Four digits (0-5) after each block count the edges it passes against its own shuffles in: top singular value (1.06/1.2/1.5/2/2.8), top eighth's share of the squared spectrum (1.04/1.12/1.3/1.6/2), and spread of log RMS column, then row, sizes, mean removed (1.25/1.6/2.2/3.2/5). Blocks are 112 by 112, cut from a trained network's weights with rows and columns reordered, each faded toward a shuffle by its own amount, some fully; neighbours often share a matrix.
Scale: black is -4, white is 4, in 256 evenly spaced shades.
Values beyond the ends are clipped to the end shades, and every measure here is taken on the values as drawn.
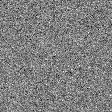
1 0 0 0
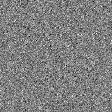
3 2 1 1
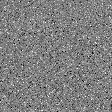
0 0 0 0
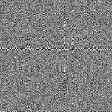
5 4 2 3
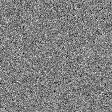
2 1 0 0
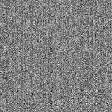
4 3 1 1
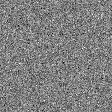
0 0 0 0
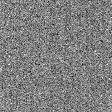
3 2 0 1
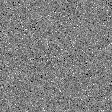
0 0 0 0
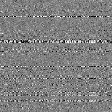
5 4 1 4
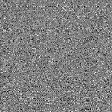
4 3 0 3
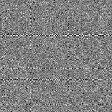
5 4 1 3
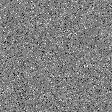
0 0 0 0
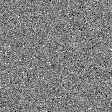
2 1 0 0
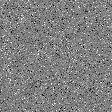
0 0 0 0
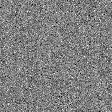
1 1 0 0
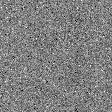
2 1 0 0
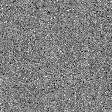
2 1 0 0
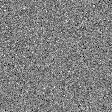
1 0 0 0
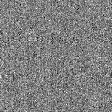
3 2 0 1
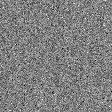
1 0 0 0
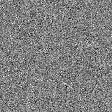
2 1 0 0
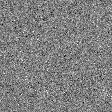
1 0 0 0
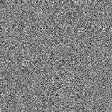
4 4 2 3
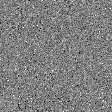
2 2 0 1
